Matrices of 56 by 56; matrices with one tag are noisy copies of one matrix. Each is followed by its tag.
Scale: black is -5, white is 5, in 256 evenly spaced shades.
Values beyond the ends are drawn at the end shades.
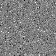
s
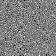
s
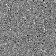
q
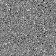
q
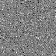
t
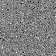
t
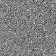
q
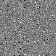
s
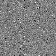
s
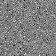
s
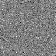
t
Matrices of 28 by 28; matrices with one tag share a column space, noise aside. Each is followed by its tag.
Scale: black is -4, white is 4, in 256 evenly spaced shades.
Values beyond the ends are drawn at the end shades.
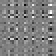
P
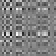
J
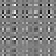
P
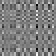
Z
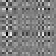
J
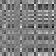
Z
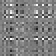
P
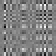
Z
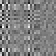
Z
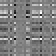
P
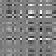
P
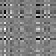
P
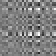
J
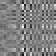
Z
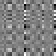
Z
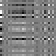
P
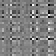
P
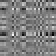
J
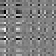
P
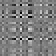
P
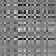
P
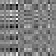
Z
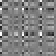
J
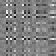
P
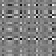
P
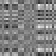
Z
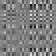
Z
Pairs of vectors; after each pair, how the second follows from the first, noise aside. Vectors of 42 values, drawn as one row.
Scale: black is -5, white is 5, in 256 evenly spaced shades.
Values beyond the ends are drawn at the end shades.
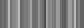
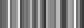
scaled up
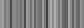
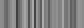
shuffled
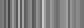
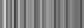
shuffled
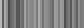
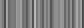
shuffled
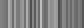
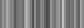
shuffled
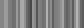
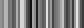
scaled up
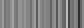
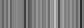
shuffled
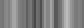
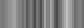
copied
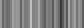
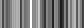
scaled up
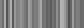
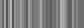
copied
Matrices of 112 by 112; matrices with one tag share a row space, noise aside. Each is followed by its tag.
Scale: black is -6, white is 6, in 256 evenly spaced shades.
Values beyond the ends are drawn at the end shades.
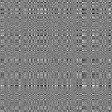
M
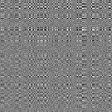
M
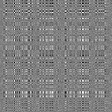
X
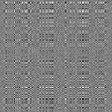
X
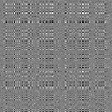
X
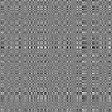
M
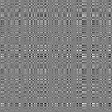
M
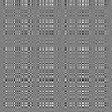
X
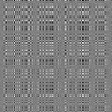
X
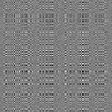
X
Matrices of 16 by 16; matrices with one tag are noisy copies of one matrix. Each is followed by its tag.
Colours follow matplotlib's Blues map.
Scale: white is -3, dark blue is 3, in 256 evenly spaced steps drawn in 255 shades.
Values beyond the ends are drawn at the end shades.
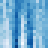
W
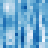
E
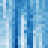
W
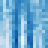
W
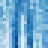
W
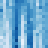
W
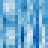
E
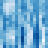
E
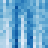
W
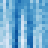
W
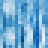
E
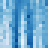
W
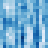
E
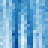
W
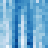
W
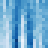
W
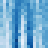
W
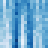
W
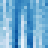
W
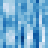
E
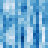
E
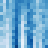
W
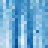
W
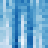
W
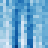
W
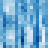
E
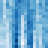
W
